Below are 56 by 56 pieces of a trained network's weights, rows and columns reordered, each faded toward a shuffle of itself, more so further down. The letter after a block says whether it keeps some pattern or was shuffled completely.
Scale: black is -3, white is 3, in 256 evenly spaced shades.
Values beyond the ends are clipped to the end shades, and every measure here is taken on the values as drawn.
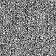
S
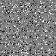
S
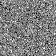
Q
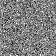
Q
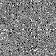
S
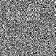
S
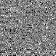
S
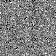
S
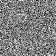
Q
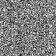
S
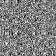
S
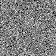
Q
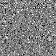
S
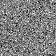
Q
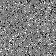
Q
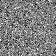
Q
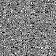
S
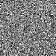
S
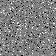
Q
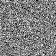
Q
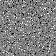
Q
